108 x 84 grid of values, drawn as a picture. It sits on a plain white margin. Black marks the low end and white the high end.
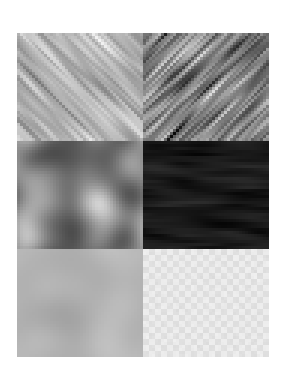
It is made of 3 by 2 panels. Panel 1,1: high, slanting down to the right. Panel 1,2: middling, slanting up to the right, strong in contrast. Panel 2,1: middling, smooth, strong in contrast. Panel 2,2: very low, streaked across, faint in contrast. Panel 3,1: high, smooth, faint in contrast. Panel 3,2: very high, checkered, faint in contrast.
